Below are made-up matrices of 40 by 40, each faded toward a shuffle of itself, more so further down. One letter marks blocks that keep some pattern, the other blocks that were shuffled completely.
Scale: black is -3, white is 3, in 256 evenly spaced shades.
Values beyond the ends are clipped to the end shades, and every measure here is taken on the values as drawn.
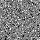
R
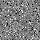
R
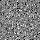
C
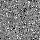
R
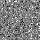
C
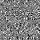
C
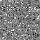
C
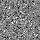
R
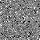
C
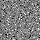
R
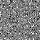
C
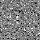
C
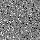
R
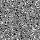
R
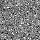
R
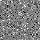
C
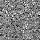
C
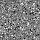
R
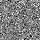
R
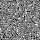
R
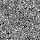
R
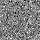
R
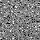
C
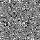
C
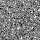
R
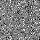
C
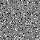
C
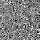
C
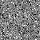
C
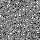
R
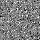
R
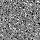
R
